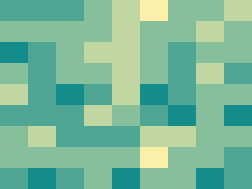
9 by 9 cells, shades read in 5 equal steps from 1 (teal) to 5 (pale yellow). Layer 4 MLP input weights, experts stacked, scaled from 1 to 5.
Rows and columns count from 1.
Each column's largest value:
4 4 3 4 4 5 4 4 4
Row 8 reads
3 3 3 3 3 5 3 3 2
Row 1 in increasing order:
2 2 2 3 3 3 4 4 5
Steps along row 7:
up down same same up same down same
